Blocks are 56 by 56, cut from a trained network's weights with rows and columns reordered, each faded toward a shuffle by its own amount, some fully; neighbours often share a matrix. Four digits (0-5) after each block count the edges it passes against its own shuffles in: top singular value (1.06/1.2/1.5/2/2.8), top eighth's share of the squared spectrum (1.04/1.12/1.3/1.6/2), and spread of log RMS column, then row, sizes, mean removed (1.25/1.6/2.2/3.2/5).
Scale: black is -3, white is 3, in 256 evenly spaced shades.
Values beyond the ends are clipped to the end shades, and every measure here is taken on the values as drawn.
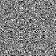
3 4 1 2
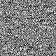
2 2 0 0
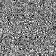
2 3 0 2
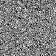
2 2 0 0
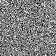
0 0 0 0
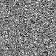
2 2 1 0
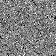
0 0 0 0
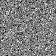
2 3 0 1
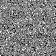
1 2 1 0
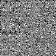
2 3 2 0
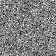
1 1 0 0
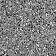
0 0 0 0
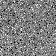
0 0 0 0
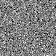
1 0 0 0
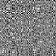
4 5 3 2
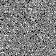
1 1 1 0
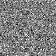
2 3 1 1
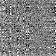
2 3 3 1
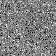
0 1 0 0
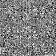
2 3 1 2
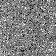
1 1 0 0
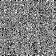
2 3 0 2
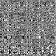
3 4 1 3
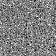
1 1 0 0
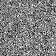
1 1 0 0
